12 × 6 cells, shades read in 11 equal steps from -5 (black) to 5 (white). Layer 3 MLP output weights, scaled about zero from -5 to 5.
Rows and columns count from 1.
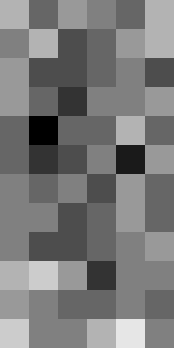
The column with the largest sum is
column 1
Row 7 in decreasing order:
1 0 0 -1 -1 -2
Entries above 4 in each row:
0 0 0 0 0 0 0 0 0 0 0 0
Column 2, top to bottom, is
-1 2 -2 -1 -5 -3 -1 0 -2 3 0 0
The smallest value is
-5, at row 5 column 2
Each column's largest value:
3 3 1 2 4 2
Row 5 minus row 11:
-2 -5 0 0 2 0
